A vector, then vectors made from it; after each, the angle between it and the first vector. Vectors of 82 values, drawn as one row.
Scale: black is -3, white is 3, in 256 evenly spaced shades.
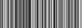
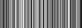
partly opposed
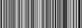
partly opposed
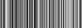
orthogonal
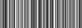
nearly opposite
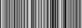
partly opposed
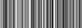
nearly opposite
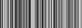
nearly parallel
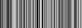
partly aligned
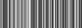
nearly opposite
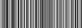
orthogonal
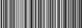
partly opposed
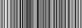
partly aligned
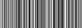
partly aligned
